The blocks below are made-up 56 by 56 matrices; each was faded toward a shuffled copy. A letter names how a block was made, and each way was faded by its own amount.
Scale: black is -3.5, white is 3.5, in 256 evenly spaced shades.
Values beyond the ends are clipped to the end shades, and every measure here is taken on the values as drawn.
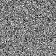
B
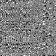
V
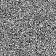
B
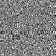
V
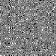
V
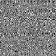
V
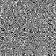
V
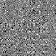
V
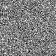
B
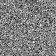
B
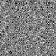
V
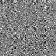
V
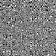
V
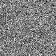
B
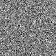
B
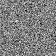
B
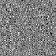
V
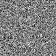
B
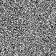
B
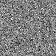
B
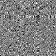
V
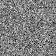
B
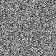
B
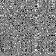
V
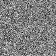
B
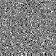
V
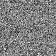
B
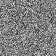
B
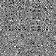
V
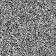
B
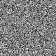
B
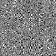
V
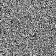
B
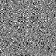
V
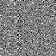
V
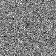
B
